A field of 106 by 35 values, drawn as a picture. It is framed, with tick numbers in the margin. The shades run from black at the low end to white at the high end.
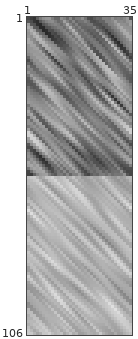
It is made of 2 by 1 panels. Panel 1,1: middling, slanting down to the right, strong in contrast. Panel 2,1: high, slanting down to the right.
